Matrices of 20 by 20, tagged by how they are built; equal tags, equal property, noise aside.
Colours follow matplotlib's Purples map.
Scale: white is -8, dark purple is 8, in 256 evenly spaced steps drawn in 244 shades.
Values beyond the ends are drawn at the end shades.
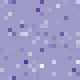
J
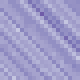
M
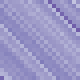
M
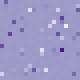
J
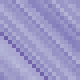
M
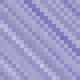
M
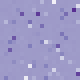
J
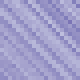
M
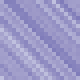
M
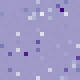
J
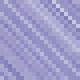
M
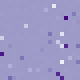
J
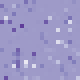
J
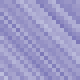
M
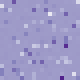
J
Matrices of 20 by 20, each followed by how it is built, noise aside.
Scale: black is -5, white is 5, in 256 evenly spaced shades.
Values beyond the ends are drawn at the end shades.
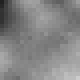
smooth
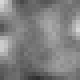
smooth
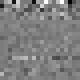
uneven rows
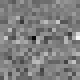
uneven rows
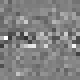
uneven rows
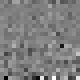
uneven rows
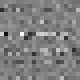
uneven rows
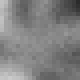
smooth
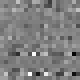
uneven rows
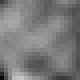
smooth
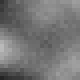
smooth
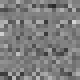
uneven rows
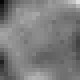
smooth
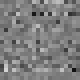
uneven rows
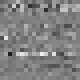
uneven rows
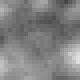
smooth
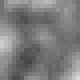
smooth
